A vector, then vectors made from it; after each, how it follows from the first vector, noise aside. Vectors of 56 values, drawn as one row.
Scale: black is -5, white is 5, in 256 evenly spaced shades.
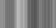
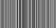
sign-scrambled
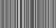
sign-scrambled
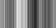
scaled up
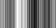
scaled up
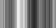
scaled up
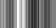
scaled up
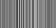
sign-scrambled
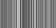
sign-scrambled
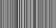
sign-scrambled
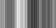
scaled up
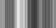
scaled up
